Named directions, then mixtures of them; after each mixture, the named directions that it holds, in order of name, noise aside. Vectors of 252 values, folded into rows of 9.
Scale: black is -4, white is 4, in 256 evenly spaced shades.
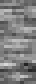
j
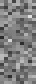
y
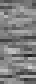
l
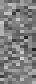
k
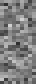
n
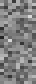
y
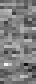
j, k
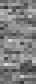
j, y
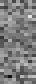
l, y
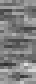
j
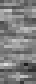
j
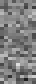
l, n, y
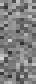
y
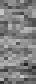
j, n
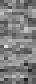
j, n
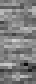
j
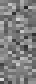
k, n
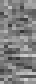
l, n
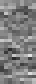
k, l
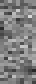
j, k, y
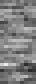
j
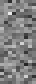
j, k, y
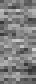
j, k, n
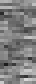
j, l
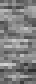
j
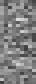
k, l, n
